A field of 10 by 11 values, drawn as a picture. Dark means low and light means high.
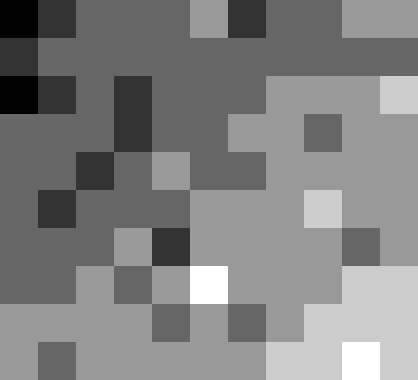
Average level on the scale: 50%. Roughest part: bottom middle. Mirror symmetry: none. Slope: up to the bottom right. Stripes: none. Ninth with the lowest average: top left. Ninth with the highest average: bottom right.
